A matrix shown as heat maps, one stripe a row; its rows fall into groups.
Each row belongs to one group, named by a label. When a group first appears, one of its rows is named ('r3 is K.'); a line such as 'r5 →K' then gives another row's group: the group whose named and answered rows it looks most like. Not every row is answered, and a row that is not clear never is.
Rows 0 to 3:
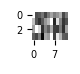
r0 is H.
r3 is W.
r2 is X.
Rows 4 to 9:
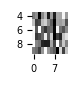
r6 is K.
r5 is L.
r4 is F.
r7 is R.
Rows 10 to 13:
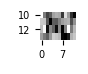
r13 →R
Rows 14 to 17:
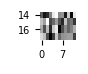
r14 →R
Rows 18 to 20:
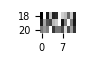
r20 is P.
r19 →W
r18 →P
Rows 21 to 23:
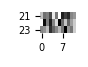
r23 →X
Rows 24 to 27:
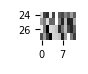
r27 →W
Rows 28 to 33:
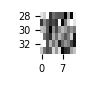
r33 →R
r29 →F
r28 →X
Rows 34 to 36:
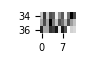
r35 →K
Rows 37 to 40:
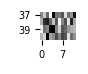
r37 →P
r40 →F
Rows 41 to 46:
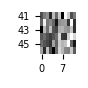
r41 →W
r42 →P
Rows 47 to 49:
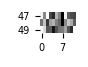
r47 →K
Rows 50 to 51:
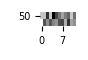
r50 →P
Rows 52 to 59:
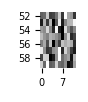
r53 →F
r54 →K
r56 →P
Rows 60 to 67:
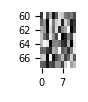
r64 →X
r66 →P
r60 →P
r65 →R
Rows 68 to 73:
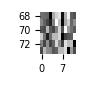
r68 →W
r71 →R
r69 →W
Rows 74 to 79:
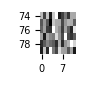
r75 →W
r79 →P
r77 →K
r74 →K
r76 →R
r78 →F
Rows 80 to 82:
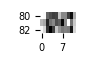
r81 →F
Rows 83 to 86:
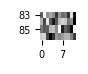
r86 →H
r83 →P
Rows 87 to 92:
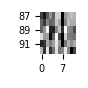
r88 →W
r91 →W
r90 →K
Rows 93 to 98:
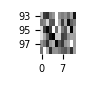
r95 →R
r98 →X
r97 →F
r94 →K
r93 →L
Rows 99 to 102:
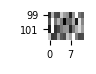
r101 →F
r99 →W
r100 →P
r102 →H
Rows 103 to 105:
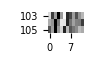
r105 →F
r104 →L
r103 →K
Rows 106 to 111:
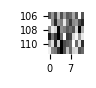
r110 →P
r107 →L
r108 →X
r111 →H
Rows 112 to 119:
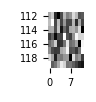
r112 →H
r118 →L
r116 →X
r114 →P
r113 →P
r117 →R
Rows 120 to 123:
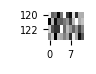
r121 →F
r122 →R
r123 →L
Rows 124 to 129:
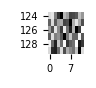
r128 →L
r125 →F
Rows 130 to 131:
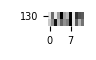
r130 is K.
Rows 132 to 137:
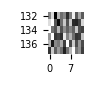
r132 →P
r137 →P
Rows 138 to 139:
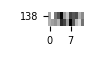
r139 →F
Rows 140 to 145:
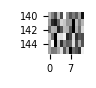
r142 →X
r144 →P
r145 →R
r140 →L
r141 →R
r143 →L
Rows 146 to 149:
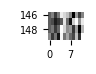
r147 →W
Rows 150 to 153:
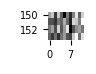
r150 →F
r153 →W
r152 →F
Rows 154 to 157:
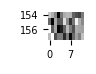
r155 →W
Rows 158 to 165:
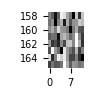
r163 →X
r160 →L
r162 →H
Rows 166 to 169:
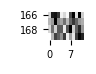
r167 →R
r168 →K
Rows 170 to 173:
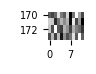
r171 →L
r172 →K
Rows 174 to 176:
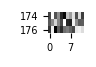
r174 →P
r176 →F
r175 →K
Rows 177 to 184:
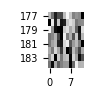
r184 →W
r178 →P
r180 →X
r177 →H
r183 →L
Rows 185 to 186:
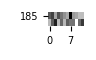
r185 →W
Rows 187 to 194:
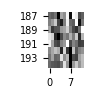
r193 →R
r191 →H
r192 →K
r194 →W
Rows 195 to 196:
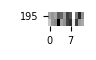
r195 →K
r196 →K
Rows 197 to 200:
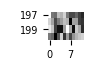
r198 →L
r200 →F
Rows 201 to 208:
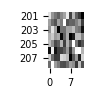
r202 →L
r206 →F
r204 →F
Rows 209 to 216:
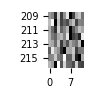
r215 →K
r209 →F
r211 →F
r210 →P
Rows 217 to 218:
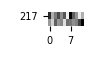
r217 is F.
